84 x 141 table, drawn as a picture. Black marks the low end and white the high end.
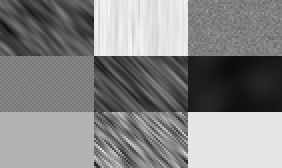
It is made of 3 by 3 panels. Panel 1,1: low, slanting down to the right. Panel 1,2: very high, streaked downward, faint in contrast. Panel 1,3: middling, fine-grained, faint in contrast. Panel 2,1: middling, checkered, faint in contrast. Panel 2,2: low, slanting down to the right. Panel 2,3: very low, smooth, faint in contrast. Panel 3,1: high, flat. Panel 3,2: middling, slanting down to the right, strong in contrast. Panel 3,3: very high, flat.
